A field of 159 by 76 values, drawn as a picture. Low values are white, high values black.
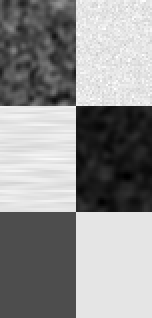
The table splits into 3 rows of 2 panels. Panel 1,1: high, blotchy. Panel 1,2: very low, fine-grained, faint in contrast. Panel 2,1: very low, streaked across, faint in contrast. Panel 2,2: very high, blotchy, faint in contrast. Panel 3,1: high, flat. Panel 3,2: very low, flat.
